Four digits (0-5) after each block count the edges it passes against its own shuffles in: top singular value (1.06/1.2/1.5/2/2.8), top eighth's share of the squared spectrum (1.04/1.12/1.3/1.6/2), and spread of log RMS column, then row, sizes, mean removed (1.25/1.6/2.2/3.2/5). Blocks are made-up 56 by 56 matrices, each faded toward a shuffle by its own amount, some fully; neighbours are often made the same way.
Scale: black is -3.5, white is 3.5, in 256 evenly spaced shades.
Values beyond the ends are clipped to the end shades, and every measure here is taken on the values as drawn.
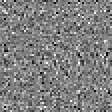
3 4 2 2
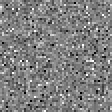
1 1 0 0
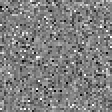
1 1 0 0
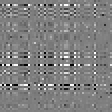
5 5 3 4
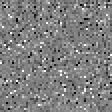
2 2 0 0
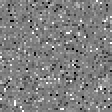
1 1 0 0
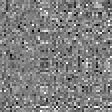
4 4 2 2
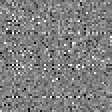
4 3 1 2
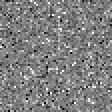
0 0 0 0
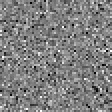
3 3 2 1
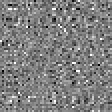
4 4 2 2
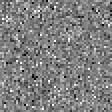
2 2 0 0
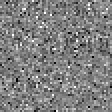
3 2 1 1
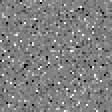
0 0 0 0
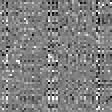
4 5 3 2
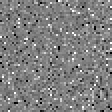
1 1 1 0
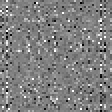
4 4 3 1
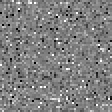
1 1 0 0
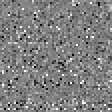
2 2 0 2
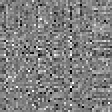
4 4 2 2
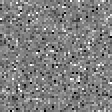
1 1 0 0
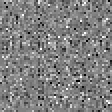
3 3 1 1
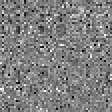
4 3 1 1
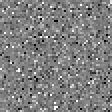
3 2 0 1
